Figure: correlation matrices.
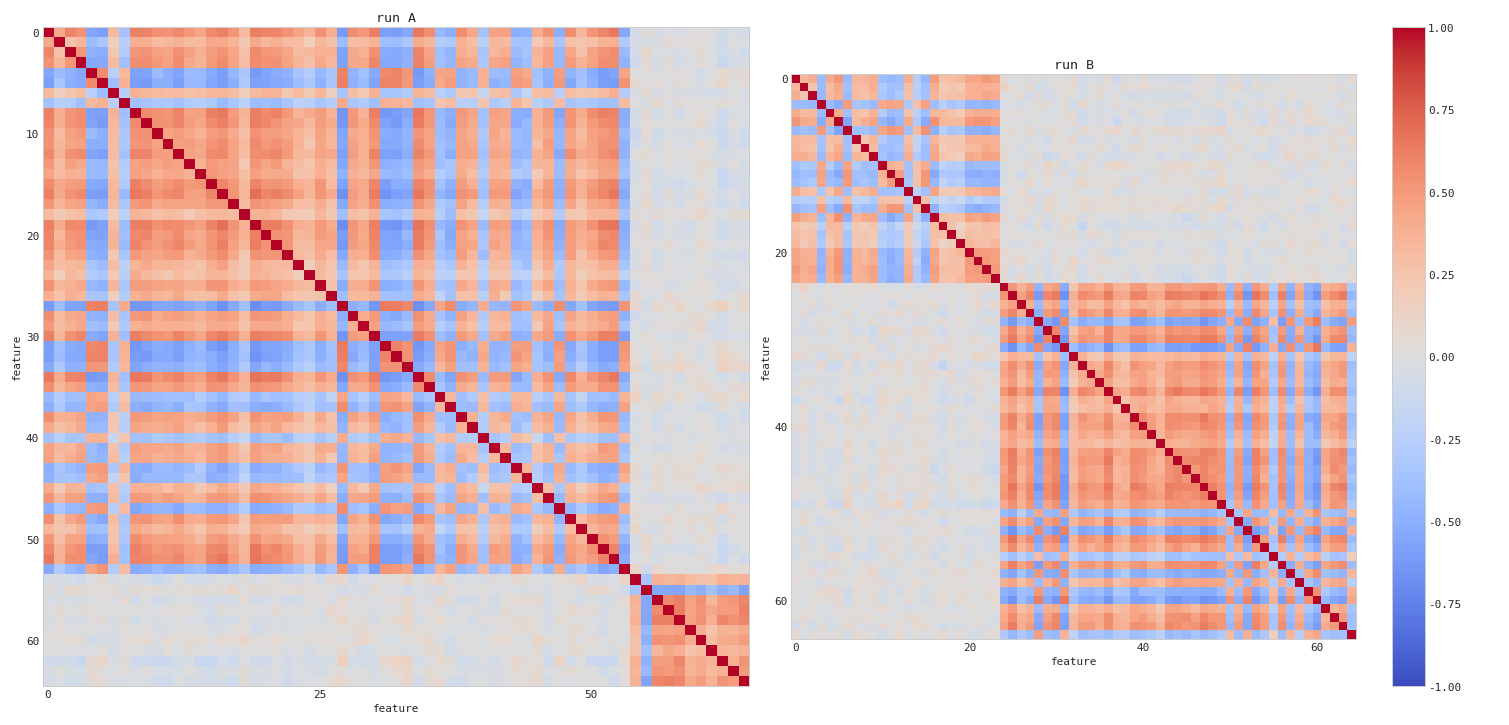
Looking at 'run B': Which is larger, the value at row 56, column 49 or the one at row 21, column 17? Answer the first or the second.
the first
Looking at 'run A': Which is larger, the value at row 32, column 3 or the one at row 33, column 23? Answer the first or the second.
the second
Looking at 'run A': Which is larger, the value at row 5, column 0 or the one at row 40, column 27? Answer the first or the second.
the second
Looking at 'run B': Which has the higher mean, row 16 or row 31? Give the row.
16
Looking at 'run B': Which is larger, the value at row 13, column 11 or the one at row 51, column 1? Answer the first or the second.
the second
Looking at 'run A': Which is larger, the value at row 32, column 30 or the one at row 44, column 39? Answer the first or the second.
the second
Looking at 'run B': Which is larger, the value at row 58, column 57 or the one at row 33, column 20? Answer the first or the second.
the second
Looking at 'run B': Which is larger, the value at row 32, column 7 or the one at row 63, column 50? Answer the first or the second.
the first
